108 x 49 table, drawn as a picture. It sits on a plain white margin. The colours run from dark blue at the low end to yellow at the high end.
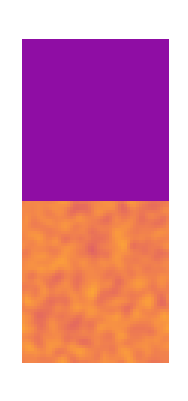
The table splits into 2 rows of 1 panel. Panel 1,1: low, flat. Panel 2,1: high, blotchy, faint in contrast.
